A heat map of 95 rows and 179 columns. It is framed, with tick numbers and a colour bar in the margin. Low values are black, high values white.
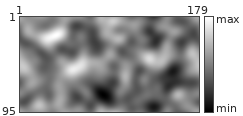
No lone cell stands out from its neighbours. Neither half mirrors the other. No single row or column stands out from its neighbours. On average the colour sits 50% of the way up the scale. The texture varies smoothly and slowly. The values follow a bell shape.
